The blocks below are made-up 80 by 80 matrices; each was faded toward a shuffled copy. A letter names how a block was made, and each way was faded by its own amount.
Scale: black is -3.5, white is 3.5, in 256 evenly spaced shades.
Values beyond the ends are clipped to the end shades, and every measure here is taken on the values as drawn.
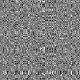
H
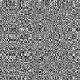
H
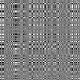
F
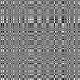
F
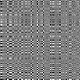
F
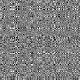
H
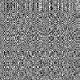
H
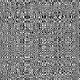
H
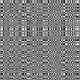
F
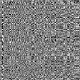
H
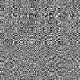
H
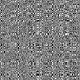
H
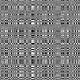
F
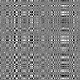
F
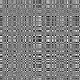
F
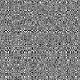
H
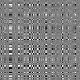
F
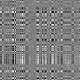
F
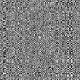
H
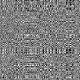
H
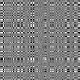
F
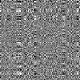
H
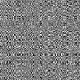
H
